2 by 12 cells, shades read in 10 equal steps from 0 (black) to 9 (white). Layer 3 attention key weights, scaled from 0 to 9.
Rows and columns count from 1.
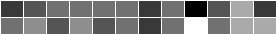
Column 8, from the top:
4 4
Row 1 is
2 3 4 4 4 4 2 4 0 3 6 2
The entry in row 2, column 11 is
6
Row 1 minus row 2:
-2 -2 1 -1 1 0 0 0 -9 -1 0 -4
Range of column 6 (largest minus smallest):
0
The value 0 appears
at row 1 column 9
